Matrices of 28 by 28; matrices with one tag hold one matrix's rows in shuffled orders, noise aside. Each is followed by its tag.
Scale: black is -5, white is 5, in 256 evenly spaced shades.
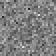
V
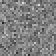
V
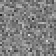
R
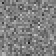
V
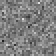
V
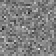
V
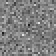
V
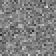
R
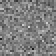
R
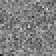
R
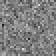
V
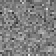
R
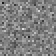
V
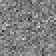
V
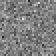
V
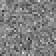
V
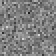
V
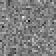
V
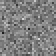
V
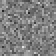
V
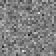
V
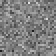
R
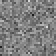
R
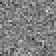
R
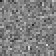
R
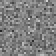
R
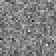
R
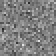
V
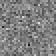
V
